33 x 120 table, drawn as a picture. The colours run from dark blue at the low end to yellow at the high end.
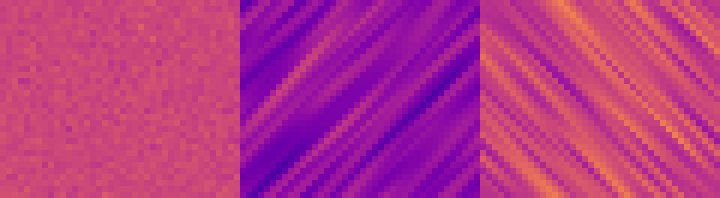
The table splits into one row of 3 panels. Panel 1,1: middling, fine-grained, faint in contrast. Panel 1,2: low, slanting up to the right. Panel 1,3: middling, slanting down to the right.
